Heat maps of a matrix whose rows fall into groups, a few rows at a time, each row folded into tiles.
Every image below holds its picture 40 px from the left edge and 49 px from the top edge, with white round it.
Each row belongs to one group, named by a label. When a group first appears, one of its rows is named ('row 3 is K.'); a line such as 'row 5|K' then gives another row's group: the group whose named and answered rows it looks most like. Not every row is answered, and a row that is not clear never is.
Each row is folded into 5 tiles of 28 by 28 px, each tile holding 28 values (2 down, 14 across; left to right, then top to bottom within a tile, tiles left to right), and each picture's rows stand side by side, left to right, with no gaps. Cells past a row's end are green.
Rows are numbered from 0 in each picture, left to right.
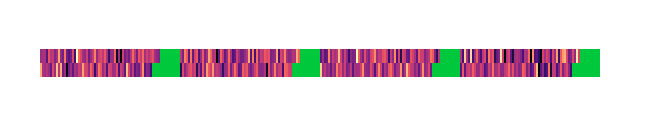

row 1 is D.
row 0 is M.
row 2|M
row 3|D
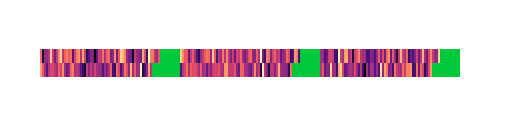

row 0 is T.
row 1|D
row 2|T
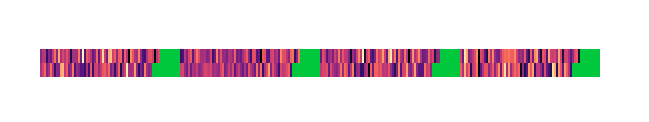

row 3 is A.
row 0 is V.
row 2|V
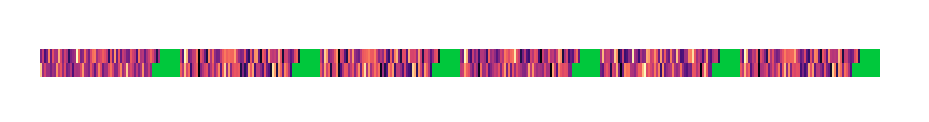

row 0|M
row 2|A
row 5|A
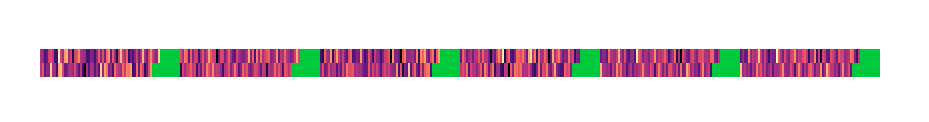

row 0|T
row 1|D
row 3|V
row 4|M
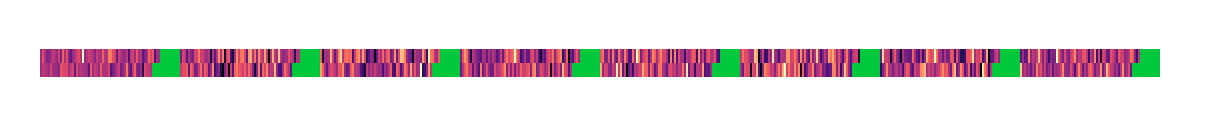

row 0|V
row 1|V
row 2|T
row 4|M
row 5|A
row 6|A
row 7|M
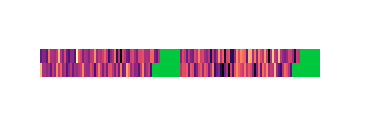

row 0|M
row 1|V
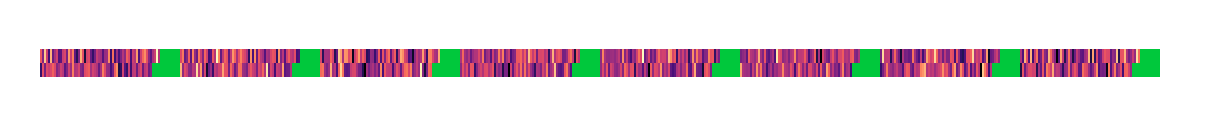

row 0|D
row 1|M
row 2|T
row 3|V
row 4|V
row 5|M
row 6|A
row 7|D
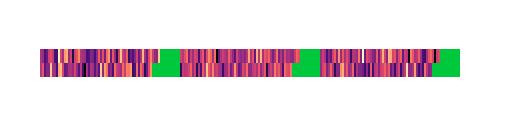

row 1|D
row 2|V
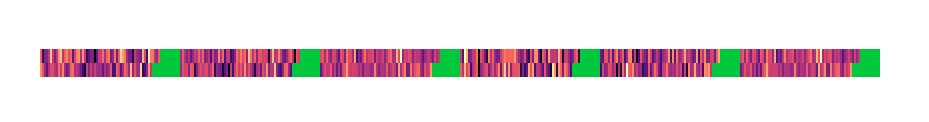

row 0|T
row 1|V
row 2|D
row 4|D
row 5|D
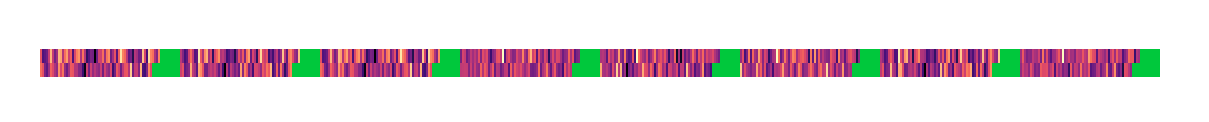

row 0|T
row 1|T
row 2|T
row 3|V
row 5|M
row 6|T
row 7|V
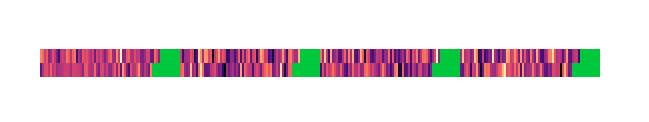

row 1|T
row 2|D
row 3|A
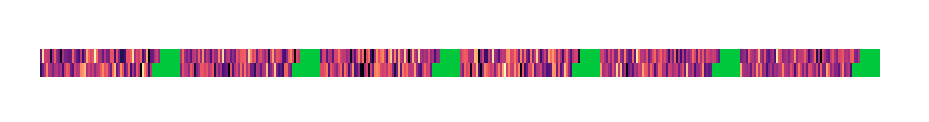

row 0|A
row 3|A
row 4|M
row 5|M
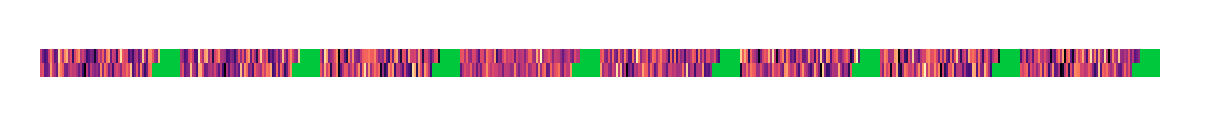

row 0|T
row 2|A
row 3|D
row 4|M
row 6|A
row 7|V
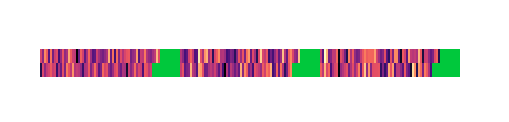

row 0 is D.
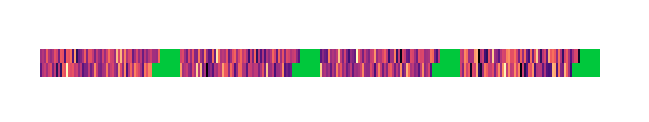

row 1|M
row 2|M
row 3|A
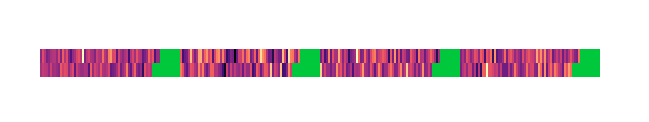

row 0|V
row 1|T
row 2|M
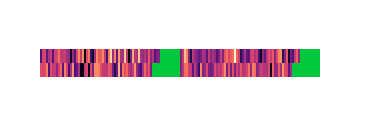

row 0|V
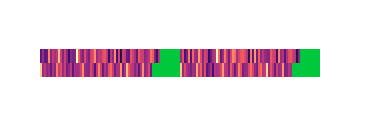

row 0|M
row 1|M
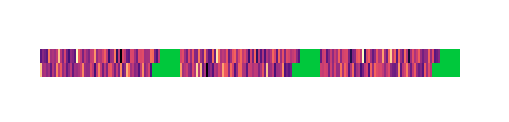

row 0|M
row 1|M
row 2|V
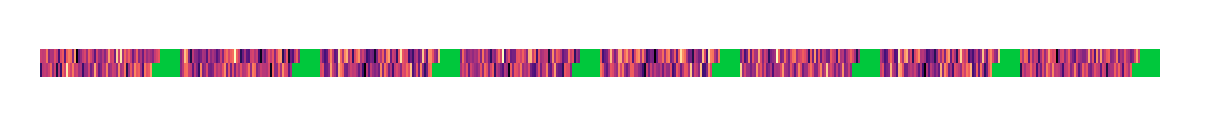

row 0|D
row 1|A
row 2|T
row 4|T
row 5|M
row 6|T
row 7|D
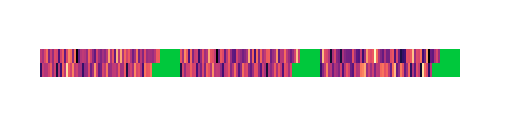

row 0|D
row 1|D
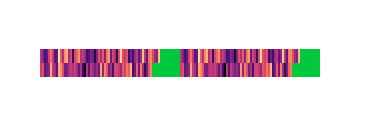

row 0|T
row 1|T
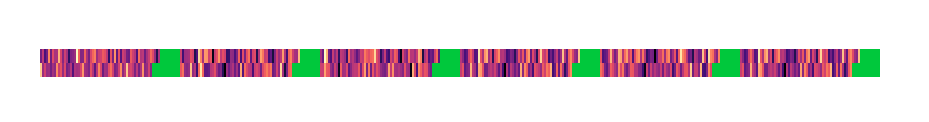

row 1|T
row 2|A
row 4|T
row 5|T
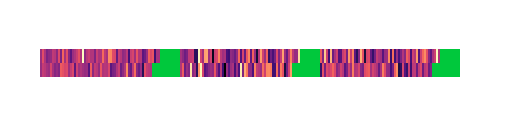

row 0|V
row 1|T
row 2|D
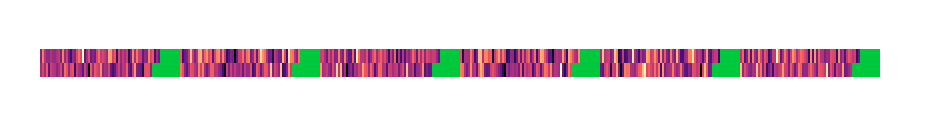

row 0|V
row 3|T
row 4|A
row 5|M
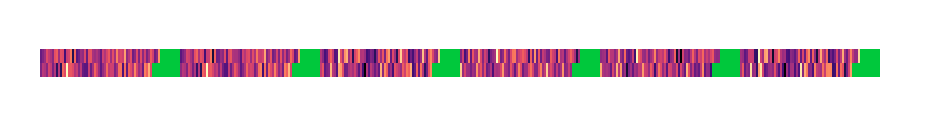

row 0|D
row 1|D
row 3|M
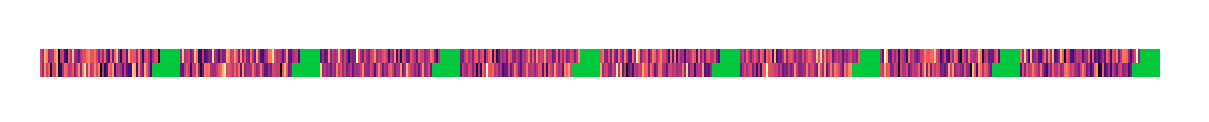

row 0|A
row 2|M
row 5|D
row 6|A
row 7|D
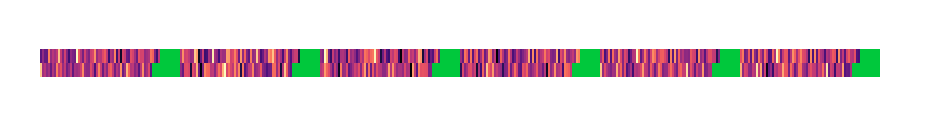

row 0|M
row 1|A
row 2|A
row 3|D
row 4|M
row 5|M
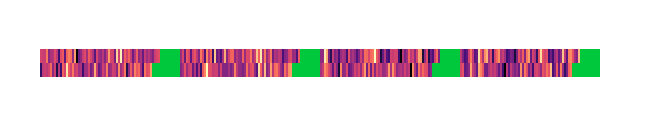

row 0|D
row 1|D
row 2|A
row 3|T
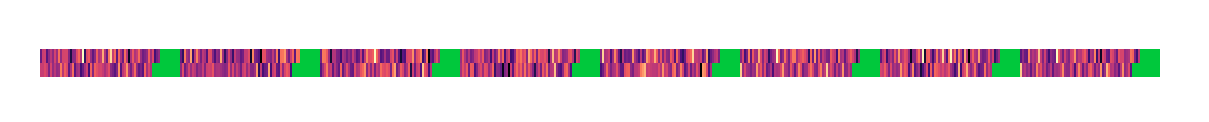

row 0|V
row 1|D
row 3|V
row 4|A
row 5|M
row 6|V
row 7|M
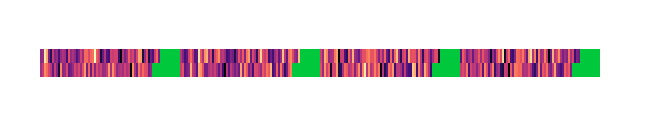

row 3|V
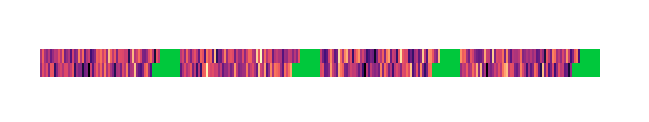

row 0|V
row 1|D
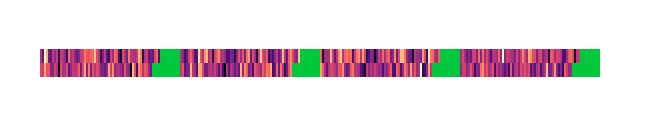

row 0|A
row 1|T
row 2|T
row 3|V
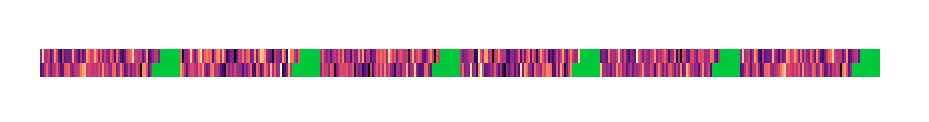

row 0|A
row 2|V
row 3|T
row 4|M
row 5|A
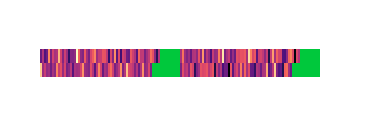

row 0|M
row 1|V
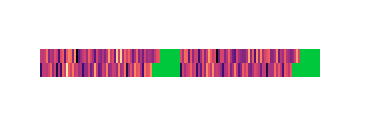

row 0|D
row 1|D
